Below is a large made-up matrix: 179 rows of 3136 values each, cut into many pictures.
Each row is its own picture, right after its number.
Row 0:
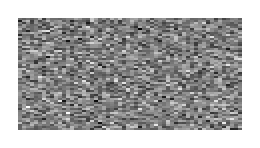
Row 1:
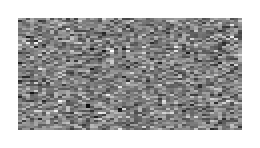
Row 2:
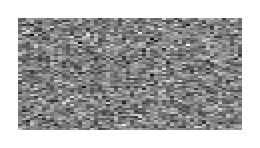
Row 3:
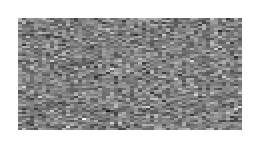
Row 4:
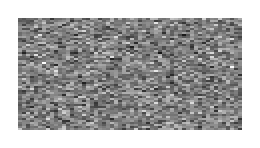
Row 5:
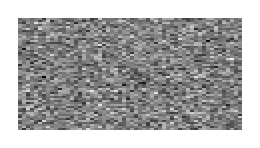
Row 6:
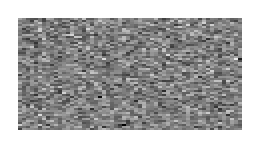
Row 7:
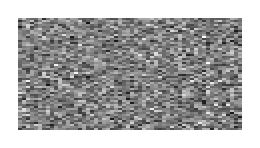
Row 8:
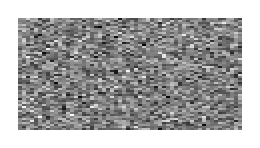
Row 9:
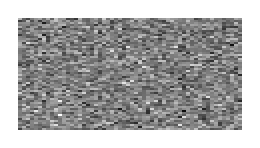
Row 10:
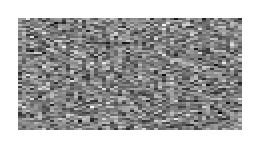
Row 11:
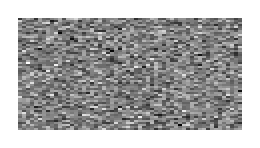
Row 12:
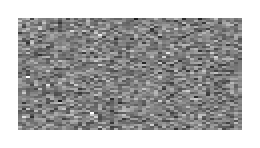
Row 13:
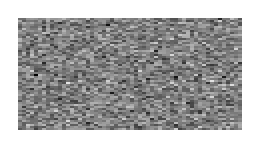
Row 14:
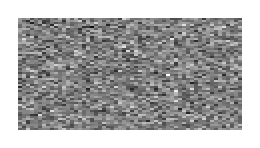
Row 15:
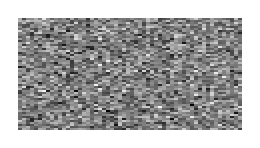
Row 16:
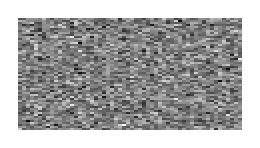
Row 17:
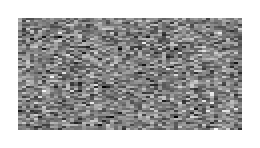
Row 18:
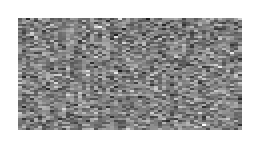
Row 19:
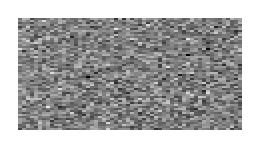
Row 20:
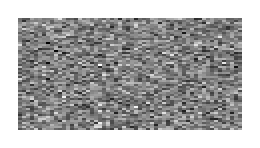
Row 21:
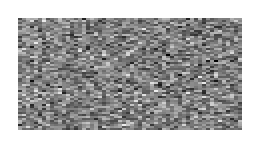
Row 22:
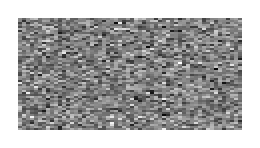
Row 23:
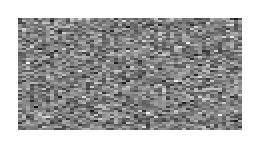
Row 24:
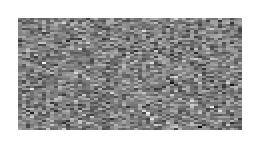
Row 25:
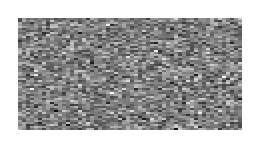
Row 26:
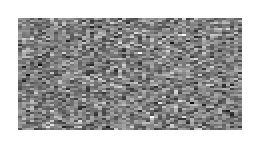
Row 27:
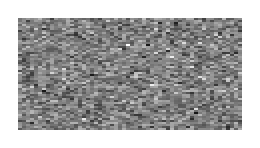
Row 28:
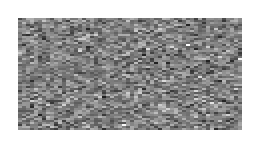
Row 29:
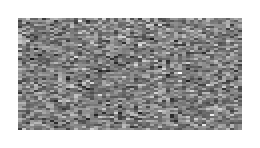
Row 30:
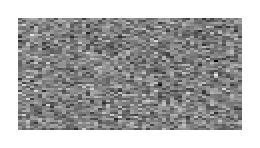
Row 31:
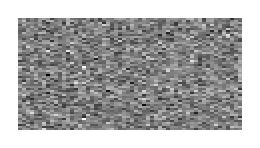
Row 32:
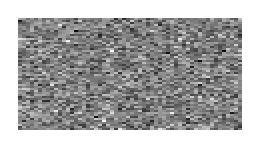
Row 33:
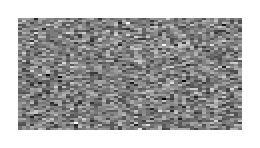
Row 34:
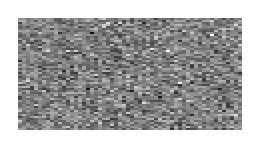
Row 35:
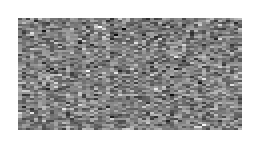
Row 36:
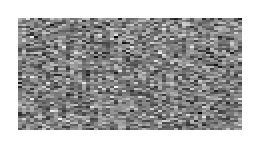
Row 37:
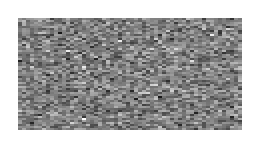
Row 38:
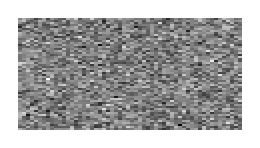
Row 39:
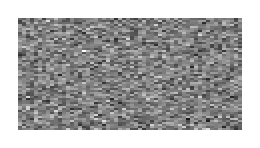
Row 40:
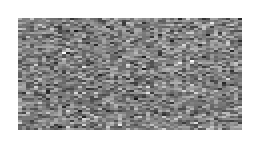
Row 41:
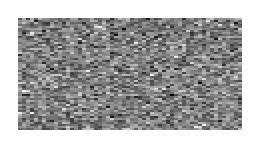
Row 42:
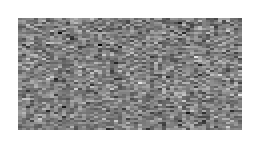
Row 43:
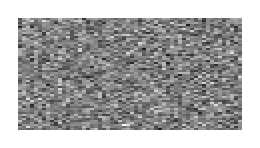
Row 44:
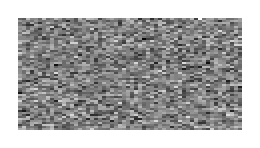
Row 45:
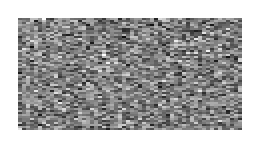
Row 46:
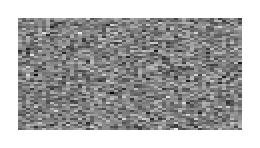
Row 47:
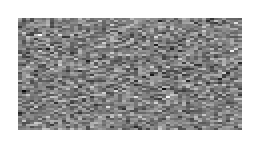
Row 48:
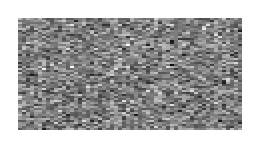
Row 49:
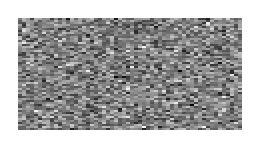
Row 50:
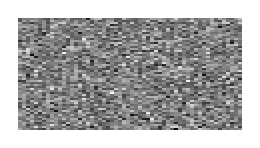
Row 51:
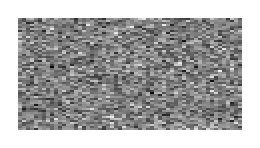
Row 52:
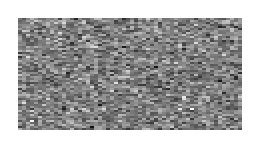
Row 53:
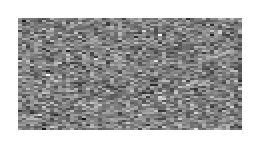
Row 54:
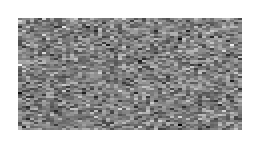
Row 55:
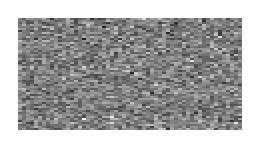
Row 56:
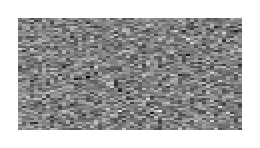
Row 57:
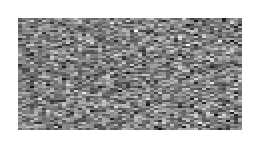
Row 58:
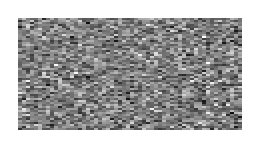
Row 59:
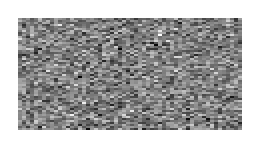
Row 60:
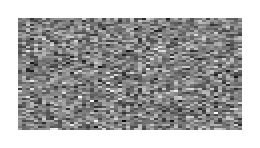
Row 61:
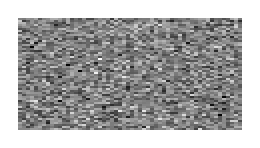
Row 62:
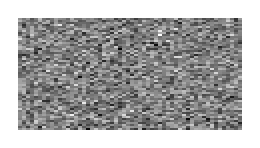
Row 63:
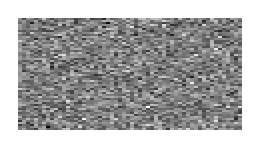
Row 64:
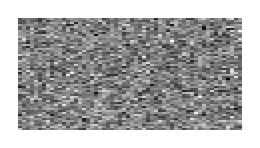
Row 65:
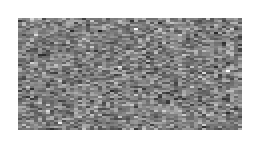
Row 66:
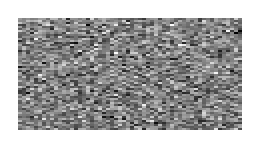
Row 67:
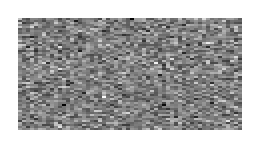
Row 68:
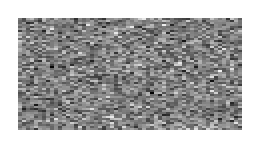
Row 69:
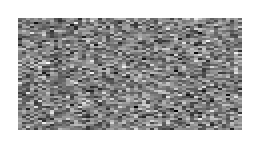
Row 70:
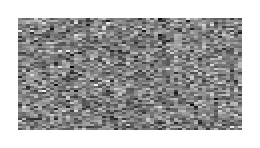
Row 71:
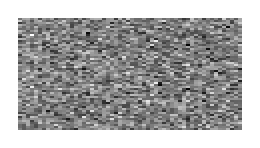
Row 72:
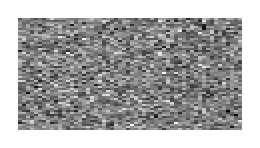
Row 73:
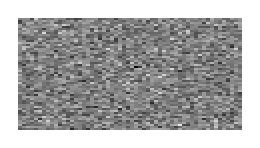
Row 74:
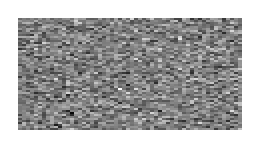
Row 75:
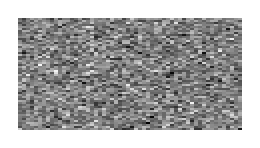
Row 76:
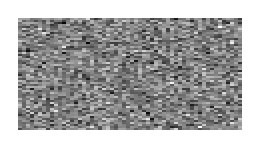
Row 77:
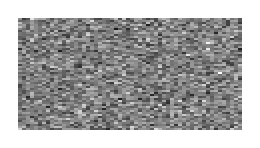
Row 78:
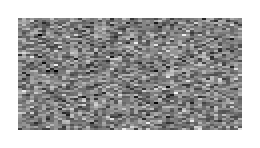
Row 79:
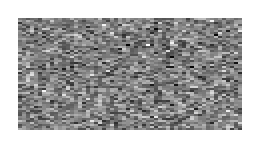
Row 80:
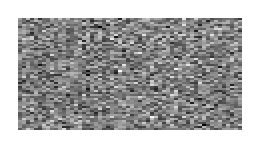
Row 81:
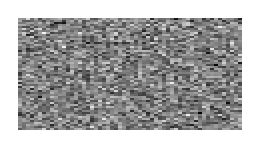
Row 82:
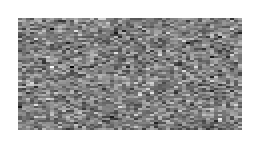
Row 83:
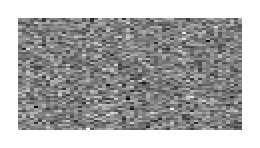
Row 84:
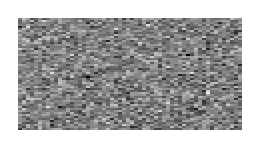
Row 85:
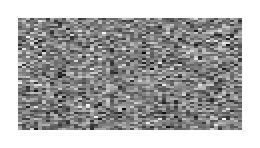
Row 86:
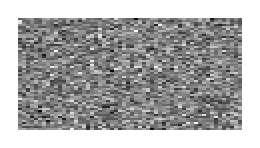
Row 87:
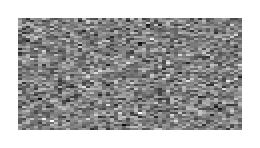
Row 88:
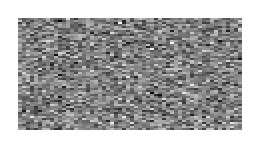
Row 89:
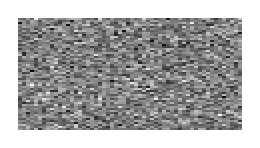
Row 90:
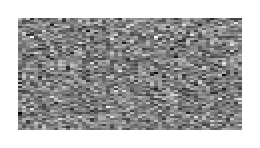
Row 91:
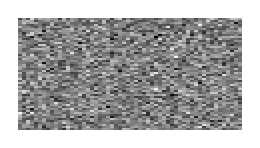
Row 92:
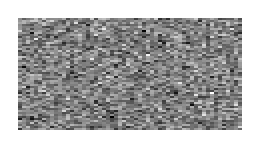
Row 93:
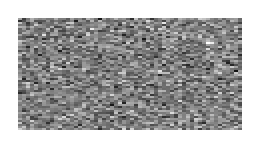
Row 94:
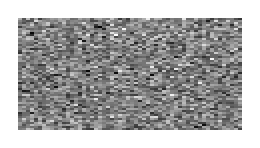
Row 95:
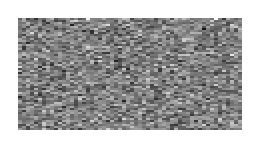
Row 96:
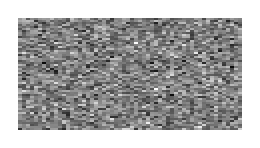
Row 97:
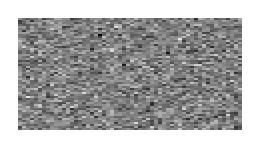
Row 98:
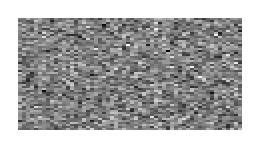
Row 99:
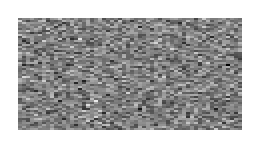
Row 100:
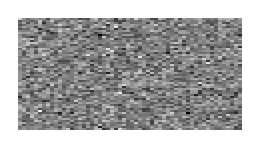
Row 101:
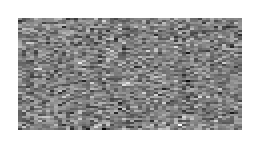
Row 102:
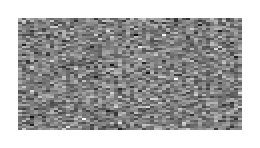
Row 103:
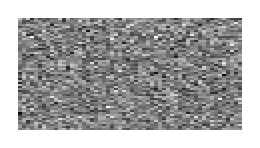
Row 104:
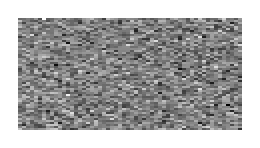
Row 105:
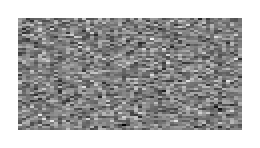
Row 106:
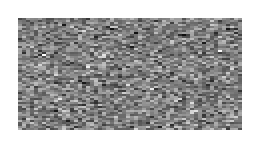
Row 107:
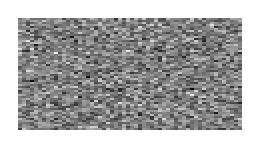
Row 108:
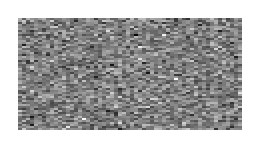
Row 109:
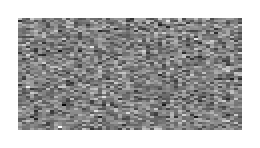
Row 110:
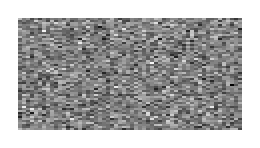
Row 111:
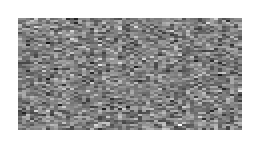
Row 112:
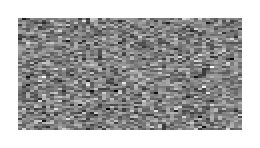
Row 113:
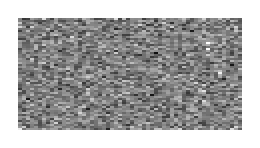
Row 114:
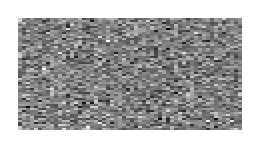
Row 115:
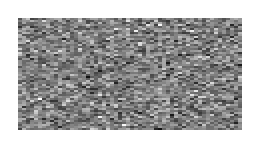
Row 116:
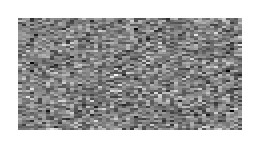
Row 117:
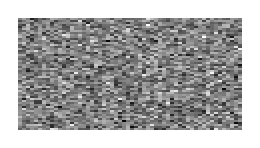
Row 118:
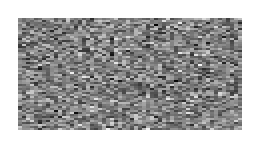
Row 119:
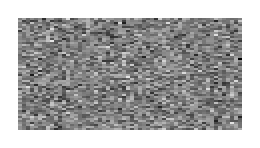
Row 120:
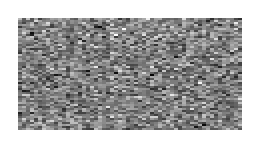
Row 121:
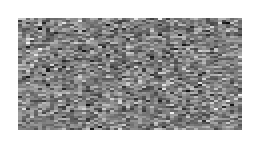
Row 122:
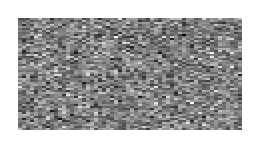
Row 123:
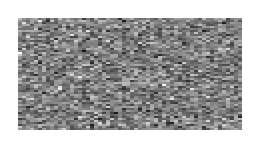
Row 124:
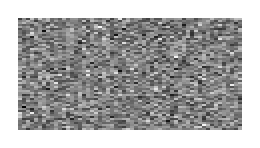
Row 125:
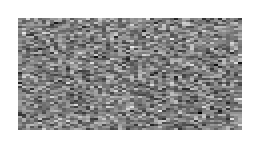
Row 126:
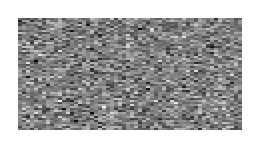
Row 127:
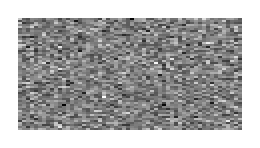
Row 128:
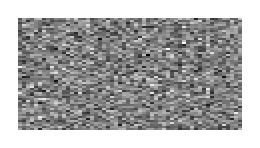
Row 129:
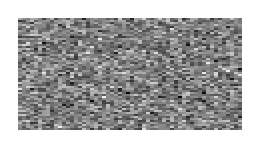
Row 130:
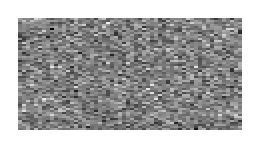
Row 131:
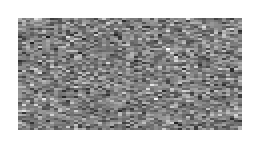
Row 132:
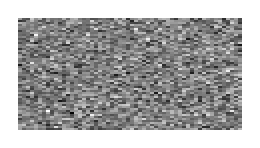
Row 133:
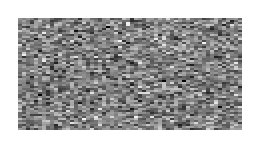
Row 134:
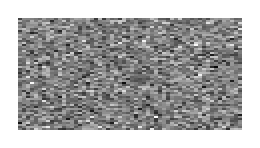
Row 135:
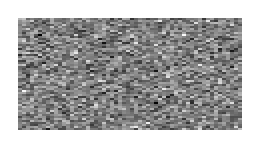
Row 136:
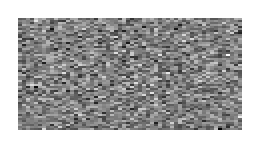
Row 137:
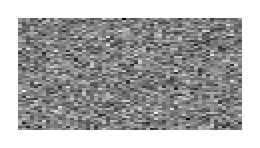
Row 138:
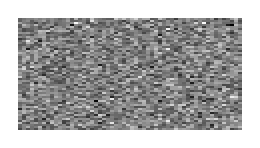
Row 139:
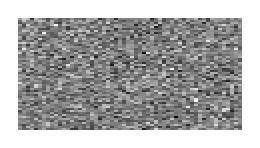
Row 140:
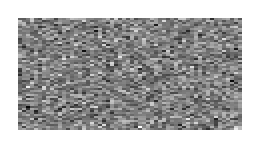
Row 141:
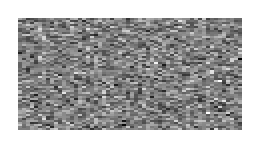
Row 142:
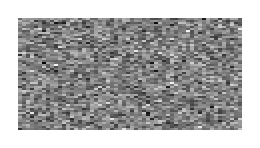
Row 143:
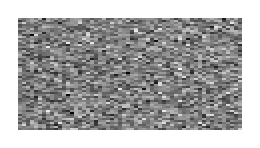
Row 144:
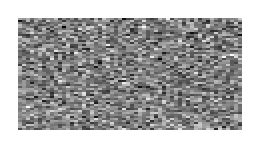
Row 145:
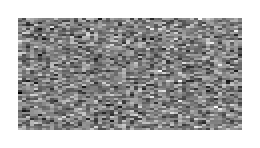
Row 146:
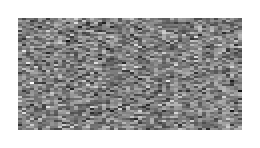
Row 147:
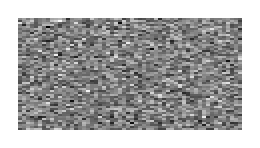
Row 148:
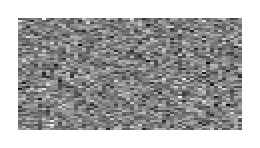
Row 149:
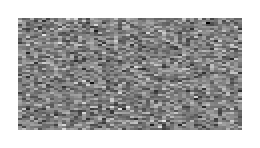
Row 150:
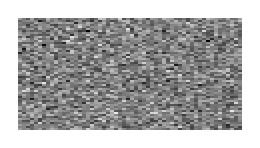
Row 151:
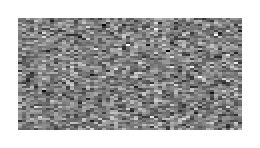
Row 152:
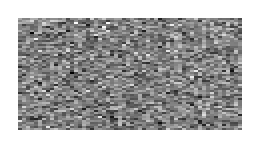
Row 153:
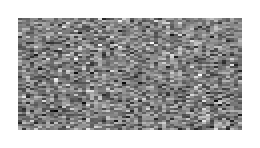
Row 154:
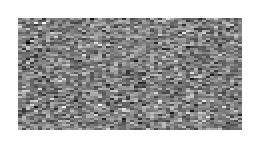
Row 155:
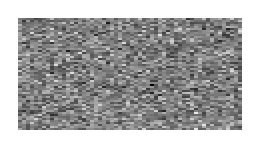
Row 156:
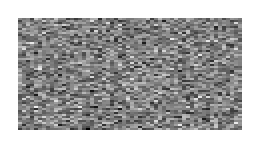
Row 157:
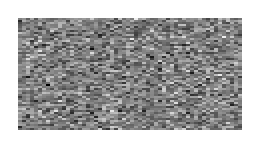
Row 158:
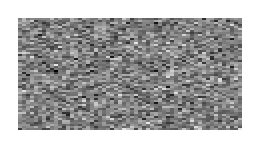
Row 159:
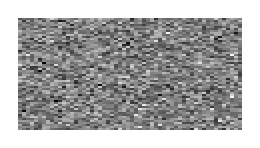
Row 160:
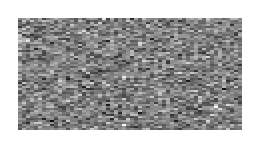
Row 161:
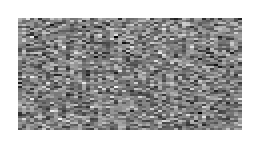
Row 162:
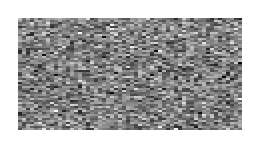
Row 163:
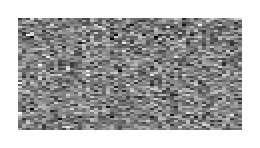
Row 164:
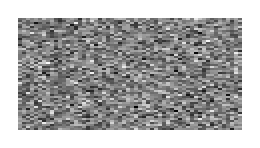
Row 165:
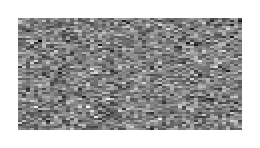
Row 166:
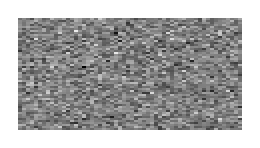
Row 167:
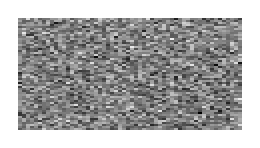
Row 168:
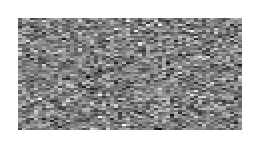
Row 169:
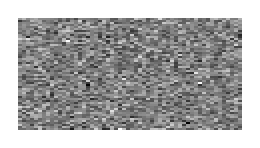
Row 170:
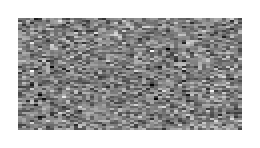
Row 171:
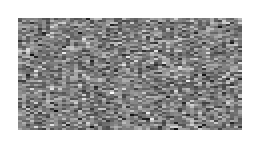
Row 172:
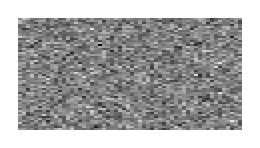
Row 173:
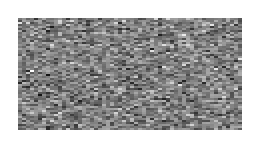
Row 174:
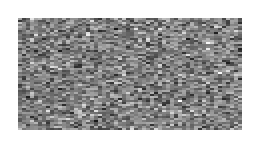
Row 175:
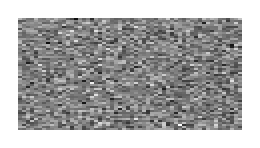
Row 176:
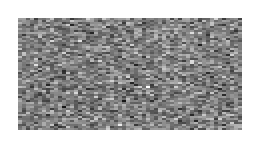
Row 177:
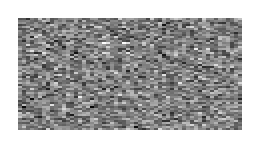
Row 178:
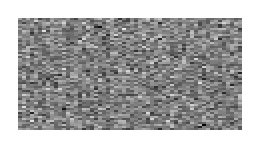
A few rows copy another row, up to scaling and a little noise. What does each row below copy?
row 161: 36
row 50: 171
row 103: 90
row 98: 151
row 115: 168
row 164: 69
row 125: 167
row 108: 102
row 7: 58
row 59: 62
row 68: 51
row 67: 127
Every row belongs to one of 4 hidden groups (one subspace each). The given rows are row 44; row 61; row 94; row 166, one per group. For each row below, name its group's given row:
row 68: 166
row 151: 166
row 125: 94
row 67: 44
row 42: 61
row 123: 61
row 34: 166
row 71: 44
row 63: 166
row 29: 44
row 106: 94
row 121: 61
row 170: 166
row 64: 166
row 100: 61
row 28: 44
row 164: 61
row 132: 44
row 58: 44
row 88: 166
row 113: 44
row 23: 61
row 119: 166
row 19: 44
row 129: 44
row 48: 166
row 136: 166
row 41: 94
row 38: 61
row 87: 44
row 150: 61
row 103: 94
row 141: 44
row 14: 94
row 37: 166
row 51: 166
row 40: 166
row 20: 61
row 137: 61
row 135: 94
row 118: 61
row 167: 94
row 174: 44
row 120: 94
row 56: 44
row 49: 61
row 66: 166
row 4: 94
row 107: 44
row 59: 61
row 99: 61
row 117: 44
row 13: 94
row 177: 94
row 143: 44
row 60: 44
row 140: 61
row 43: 44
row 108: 166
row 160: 44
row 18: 94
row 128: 166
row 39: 61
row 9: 61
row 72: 166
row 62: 61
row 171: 94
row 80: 94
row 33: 166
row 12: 61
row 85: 61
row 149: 61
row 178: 94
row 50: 94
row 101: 61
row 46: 94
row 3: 166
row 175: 61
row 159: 166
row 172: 61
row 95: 166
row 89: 166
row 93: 44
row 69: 61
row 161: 94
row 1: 61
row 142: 94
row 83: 61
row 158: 94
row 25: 94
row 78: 94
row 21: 44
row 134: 61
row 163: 94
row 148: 44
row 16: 44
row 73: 61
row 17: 166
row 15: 166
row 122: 94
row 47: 94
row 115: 44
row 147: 166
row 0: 61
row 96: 94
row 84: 44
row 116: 44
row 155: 166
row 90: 94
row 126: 61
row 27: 166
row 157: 61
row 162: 94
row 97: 61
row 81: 94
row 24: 94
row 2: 44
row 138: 61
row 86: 61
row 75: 94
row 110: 94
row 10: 94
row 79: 166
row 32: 61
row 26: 94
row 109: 44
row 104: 44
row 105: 44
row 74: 44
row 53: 166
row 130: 166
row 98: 166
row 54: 61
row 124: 94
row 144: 61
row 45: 44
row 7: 44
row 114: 61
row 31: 166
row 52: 94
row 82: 166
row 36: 94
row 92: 166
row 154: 61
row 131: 166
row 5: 61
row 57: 44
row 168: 44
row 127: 44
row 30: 44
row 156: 61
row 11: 61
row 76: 94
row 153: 61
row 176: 166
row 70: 166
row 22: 166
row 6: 44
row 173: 166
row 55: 166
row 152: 166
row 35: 94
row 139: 61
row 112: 61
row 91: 94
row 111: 61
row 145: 44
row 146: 61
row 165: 61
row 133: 166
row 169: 61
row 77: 44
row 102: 166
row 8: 94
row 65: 44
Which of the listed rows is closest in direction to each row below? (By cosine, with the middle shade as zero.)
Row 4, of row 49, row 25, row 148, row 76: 25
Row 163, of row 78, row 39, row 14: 78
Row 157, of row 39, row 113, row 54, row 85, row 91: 39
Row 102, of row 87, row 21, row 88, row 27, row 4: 27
